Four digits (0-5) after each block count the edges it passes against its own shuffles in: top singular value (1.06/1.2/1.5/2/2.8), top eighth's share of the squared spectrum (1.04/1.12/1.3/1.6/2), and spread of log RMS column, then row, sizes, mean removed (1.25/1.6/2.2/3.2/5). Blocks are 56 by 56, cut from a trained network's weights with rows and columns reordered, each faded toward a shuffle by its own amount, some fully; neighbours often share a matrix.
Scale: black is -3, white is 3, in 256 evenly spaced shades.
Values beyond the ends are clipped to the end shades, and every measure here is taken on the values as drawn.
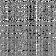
4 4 1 3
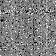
2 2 0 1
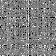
3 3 1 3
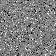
0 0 0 0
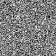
2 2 0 0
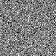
3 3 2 1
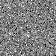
0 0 0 0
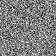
0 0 0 0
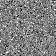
0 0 0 0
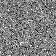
0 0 0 0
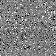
2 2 2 1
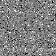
2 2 2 0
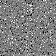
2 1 1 0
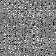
3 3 2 0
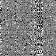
3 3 3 0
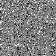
2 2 2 0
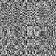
4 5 2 2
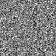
3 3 1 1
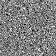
1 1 0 0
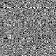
3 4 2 2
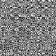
4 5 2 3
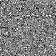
2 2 0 1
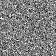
1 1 0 0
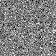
2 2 1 0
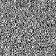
3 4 2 1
